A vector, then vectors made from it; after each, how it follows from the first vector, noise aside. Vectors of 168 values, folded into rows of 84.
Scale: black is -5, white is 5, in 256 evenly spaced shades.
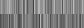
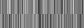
sign-scrambled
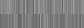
shrunk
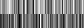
scaled up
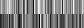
scaled up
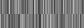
sign-scrambled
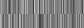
sign-scrambled
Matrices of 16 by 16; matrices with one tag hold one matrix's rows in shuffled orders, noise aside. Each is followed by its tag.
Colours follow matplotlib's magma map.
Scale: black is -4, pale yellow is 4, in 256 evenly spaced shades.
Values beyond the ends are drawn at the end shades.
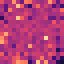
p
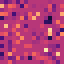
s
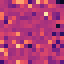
p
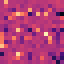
p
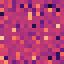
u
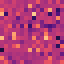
u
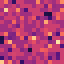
s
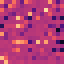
p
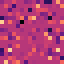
s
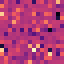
u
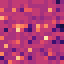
p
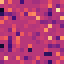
s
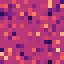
s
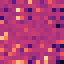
p
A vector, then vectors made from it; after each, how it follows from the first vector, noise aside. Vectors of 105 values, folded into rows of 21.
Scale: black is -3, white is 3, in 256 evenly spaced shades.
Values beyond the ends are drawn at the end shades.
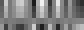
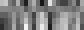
reversed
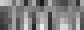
reversed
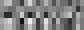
wrapped around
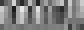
wrapped around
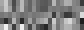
wrapped around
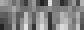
reversed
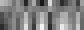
reversed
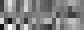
wrapped around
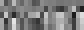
wrapped around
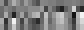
wrapped around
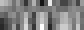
reversed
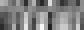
reversed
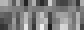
reversed
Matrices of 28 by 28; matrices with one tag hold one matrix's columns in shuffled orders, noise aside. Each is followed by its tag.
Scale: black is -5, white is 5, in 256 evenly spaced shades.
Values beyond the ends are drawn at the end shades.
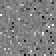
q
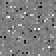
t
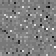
t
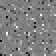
q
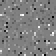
q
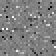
t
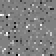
q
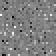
q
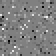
t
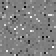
t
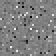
t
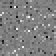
t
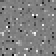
q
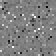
t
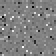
t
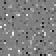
q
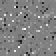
t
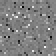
t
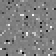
q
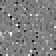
q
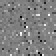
q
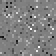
t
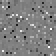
t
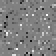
q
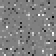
q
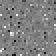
q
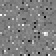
q
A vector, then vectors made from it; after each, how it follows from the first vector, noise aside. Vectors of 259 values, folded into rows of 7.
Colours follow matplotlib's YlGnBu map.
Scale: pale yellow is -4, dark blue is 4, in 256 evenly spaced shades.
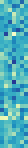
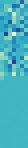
partly zeroed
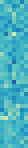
shrunk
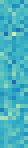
shrunk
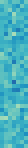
shrunk
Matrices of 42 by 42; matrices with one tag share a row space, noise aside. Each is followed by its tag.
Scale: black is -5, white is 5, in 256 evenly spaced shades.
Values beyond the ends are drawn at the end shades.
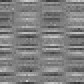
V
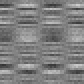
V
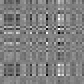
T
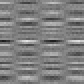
V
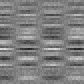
V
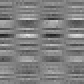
V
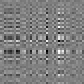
T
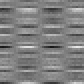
V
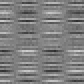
V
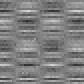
V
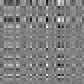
T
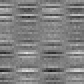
V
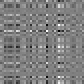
T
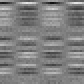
V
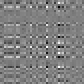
T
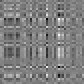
T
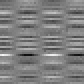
V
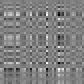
T
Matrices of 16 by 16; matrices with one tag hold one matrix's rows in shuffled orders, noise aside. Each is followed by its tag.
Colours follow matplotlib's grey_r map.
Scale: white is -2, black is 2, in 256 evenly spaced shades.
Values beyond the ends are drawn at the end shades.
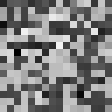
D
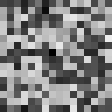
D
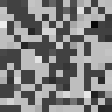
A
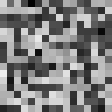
D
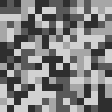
A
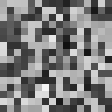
A
